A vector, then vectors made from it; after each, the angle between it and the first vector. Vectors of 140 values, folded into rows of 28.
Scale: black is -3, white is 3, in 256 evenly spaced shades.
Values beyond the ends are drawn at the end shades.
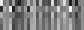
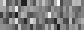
orthogonal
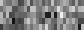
partly aligned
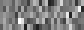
orthogonal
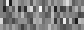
orthogonal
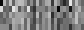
nearly opposite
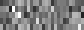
partly opposed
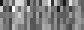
nearly opposite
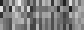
nearly opposite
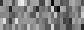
partly opposed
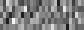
orthogonal
